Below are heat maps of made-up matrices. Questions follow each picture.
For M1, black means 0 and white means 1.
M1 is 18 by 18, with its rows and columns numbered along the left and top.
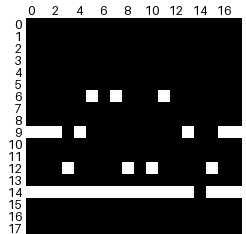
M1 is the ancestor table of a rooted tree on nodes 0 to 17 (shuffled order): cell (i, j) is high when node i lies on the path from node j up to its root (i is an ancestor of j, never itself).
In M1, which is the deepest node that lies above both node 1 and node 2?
9
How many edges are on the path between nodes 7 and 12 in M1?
3
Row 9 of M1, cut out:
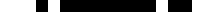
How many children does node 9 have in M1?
7
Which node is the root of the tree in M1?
14
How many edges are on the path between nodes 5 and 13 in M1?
4
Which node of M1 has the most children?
9
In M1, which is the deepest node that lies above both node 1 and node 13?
9
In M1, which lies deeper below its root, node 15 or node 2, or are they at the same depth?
the same depth
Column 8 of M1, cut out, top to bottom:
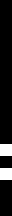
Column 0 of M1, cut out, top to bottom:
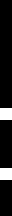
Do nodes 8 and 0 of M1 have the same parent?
no
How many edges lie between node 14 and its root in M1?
0
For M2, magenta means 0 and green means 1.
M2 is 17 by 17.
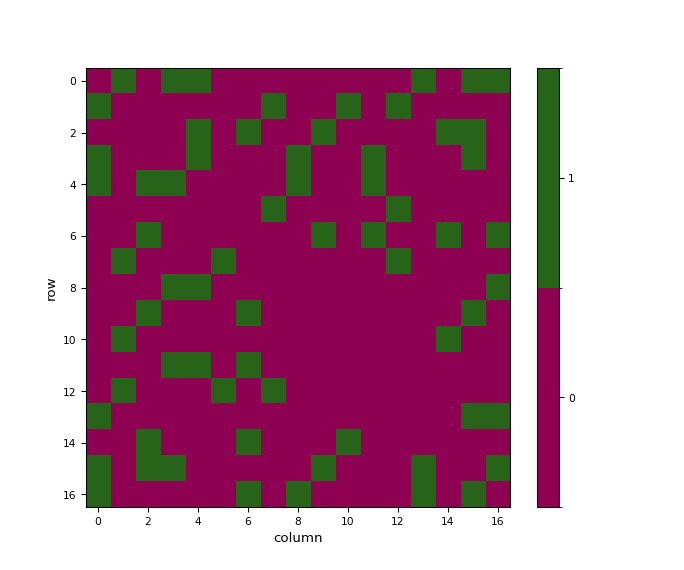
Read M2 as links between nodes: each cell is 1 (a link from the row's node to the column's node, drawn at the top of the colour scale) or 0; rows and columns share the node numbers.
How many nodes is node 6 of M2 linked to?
5
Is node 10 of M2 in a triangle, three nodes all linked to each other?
no
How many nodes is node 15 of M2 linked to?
6
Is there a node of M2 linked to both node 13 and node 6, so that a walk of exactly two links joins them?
yes
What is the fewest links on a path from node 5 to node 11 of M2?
5
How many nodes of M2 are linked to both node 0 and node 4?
1
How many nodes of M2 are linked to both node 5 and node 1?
2
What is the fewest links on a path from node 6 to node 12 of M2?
4
